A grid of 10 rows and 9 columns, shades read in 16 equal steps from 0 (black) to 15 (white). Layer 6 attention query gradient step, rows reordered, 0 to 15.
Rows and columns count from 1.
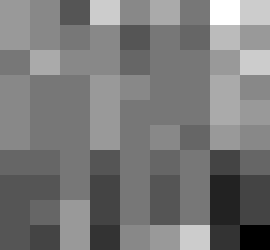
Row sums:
86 70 74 71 71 69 54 46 49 53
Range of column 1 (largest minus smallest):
4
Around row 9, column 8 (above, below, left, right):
2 3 7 4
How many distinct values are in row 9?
6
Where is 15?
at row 1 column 8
